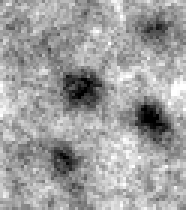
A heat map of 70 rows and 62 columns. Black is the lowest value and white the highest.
Dips: four. Odd rows or columns: none. Mirror symmetry: none.
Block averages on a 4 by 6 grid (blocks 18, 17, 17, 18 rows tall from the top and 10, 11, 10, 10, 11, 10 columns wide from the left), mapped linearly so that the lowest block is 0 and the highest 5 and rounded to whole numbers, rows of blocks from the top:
3 3 3 4 3 2 | 4 3 0 3 4 5 | 4 3 3 4 2 2 | 3 3 2 5 5 4
